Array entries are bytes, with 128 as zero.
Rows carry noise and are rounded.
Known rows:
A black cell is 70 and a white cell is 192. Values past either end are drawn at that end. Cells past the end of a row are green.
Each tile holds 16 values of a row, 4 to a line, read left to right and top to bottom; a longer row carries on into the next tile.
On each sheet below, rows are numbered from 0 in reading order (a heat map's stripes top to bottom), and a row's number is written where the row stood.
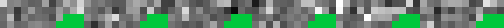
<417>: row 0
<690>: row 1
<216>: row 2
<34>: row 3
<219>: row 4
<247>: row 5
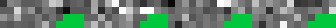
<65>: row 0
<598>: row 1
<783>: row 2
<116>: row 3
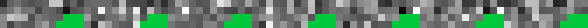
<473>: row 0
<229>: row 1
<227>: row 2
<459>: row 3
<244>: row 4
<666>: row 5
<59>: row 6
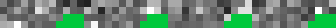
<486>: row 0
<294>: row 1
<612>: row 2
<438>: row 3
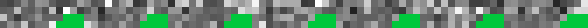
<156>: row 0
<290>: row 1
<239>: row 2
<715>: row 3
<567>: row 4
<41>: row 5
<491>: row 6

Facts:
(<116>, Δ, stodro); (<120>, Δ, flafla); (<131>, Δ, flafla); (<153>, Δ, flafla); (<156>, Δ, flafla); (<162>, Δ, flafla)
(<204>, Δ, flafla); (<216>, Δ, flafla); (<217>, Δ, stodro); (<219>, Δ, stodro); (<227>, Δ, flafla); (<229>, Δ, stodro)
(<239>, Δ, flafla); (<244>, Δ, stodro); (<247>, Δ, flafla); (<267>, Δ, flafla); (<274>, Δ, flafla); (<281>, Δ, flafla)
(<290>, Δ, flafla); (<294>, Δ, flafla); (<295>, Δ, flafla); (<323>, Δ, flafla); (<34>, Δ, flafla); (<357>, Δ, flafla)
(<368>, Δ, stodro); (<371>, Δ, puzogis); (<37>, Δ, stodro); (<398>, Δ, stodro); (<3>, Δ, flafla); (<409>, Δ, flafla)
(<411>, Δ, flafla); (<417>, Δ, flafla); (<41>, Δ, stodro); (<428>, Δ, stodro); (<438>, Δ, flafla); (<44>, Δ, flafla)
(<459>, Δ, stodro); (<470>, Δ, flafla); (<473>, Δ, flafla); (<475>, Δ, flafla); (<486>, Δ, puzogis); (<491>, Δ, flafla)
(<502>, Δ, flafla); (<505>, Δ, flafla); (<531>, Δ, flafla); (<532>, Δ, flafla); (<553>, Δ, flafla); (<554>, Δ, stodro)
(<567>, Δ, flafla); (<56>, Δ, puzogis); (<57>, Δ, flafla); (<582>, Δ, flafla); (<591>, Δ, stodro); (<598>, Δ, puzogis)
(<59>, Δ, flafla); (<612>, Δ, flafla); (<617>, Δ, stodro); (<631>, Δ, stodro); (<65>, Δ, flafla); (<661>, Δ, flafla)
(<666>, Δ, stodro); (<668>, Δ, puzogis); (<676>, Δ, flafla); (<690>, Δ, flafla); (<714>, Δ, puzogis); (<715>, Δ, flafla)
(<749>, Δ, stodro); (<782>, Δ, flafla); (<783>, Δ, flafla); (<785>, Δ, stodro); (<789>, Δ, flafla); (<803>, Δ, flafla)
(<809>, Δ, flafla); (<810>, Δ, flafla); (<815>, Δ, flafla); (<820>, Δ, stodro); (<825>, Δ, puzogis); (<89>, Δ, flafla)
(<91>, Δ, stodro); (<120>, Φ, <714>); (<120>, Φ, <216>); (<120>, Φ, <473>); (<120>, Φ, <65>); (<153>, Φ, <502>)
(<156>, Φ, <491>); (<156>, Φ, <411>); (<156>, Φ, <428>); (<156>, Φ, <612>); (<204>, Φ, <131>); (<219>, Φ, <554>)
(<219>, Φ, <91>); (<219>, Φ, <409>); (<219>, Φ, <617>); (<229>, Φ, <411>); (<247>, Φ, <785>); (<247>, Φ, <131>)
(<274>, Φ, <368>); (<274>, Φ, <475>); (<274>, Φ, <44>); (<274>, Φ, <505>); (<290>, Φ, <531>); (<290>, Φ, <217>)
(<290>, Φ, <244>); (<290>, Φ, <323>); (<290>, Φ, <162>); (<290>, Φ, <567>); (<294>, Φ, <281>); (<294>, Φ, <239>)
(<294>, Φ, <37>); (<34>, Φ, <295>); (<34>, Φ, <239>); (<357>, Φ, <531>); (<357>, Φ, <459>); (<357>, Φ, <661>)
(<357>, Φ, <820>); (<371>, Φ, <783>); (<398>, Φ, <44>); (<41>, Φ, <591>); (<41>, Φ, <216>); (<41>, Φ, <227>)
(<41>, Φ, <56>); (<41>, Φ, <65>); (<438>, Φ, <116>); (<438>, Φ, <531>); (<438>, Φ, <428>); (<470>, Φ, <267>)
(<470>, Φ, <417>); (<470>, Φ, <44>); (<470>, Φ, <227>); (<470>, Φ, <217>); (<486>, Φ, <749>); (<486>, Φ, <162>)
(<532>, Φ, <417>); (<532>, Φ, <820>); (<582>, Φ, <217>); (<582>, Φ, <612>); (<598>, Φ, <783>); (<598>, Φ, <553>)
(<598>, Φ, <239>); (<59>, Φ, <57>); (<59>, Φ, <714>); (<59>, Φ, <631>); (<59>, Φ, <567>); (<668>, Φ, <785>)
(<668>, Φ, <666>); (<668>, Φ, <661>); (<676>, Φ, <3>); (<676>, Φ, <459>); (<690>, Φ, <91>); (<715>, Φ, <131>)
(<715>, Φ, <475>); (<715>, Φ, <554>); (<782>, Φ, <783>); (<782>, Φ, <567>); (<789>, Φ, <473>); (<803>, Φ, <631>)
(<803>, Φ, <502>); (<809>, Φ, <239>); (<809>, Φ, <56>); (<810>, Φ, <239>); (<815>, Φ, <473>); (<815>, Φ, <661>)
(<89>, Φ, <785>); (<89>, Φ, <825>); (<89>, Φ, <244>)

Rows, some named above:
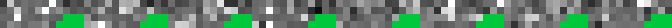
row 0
<56>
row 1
<486>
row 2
<668>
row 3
<749>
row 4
<323>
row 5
<502>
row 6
<690>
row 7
<783>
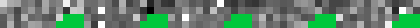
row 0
<44>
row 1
<749>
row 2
<714>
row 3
<815>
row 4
<156>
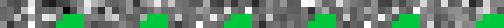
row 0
<631>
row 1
<409>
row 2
<820>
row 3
<783>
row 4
<820>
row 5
<470>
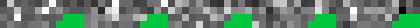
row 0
<56>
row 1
<502>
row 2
<37>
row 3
<782>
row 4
<591>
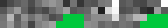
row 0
<815>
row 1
<502>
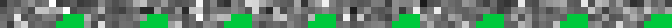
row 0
<371>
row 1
<162>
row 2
<153>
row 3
<409>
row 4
<661>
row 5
<120>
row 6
<3>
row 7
<37>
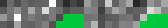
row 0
<714>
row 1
<582>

